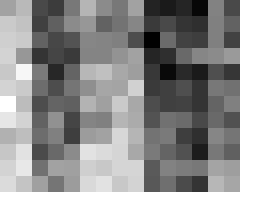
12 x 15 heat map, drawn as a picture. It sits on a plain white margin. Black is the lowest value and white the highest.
Slope: up to the bottom left. Stripes: upright, repeating 2 times. Average level on the scale: 50%. Grain: streaks running down.
